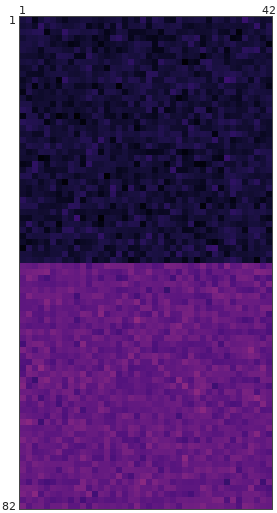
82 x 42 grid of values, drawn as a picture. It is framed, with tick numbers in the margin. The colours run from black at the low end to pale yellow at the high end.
The table splits into 2 rows of 1 panel. Panel 1,1: very low, fine-grained, faint in contrast. Panel 2,1: low, fine-grained, faint in contrast.
